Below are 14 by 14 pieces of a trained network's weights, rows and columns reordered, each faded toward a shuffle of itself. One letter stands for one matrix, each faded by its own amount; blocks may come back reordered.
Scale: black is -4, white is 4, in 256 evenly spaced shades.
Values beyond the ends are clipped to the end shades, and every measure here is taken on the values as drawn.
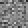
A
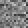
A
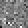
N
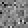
N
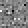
N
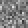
A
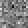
N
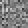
A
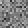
A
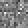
N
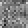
N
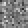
N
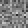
A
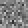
A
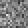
A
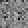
N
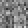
A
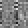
A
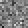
N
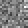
A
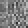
A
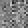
A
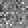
N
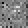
N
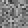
A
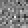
A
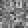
A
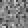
N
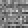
A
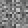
A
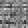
A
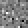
N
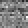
A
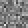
A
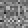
A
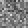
N
